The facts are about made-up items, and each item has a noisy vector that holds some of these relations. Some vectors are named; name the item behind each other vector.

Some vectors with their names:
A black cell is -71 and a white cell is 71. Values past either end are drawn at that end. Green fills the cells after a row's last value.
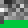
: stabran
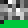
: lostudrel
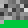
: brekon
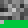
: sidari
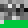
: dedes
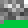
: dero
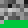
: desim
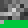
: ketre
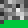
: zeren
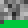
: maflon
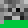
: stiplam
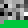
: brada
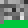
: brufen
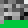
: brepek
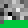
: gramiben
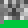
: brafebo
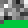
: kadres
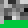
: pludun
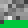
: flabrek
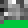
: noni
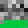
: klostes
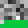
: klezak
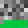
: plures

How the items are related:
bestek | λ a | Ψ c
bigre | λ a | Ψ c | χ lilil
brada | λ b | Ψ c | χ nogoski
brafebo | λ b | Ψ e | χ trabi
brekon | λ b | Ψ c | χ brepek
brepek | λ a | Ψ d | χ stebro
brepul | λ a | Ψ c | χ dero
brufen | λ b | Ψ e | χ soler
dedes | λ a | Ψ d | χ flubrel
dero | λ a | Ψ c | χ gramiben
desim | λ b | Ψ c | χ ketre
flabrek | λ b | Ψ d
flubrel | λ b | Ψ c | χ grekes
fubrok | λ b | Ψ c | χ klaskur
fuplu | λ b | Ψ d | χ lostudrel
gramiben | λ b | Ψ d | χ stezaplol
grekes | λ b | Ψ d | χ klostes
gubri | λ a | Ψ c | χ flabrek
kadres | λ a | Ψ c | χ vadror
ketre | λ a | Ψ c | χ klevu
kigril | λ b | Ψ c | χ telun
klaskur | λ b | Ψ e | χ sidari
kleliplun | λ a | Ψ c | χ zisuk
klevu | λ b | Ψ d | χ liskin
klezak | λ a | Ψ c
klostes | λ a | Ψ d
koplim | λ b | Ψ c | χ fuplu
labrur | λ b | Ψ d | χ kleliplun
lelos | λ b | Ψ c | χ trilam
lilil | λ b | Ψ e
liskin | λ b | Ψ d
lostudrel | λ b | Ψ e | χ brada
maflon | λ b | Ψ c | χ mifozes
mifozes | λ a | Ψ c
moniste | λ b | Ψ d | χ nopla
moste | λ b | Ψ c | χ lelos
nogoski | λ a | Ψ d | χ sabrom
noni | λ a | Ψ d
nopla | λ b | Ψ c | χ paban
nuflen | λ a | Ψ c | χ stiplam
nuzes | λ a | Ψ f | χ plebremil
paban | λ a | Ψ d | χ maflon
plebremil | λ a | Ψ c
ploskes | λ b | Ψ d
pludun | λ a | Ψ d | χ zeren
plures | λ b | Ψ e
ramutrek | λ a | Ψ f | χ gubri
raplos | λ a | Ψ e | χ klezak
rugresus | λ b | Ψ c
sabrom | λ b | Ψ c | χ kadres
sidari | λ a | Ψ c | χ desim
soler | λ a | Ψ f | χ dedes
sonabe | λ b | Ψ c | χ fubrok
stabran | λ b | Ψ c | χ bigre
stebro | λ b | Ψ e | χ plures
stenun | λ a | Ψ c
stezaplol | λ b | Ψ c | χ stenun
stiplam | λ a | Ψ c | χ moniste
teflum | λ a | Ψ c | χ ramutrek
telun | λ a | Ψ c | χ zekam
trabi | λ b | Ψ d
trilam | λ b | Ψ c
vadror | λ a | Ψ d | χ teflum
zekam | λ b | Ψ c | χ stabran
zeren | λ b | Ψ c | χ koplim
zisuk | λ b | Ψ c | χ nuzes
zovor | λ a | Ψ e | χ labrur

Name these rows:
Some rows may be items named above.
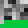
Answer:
pludun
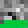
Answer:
stezaplol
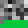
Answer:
bigre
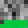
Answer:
maflon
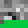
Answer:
stezaplol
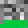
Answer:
brufen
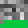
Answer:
brufen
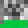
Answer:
brafebo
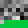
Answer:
paban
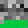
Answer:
klostes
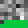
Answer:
koplim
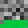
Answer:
mifozes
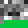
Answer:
trabi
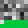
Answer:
zovor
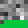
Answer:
koplim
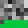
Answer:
bigre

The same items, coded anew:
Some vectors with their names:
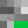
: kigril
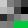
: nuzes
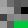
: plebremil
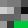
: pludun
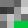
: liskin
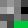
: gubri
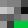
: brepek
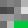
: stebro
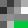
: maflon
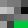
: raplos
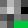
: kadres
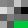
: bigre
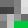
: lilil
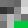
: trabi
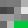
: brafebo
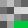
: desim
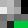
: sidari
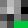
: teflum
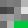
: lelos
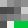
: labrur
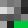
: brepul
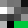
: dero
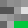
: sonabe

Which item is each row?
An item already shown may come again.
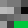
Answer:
raplos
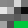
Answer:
telun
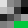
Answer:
kleliplun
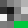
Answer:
flubrel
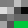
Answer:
bigre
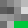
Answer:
kigril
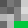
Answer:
fuplu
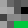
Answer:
plebremil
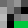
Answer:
dedes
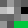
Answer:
nogoski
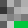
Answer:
sabrom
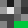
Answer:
paban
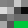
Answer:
bigre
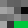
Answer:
klostes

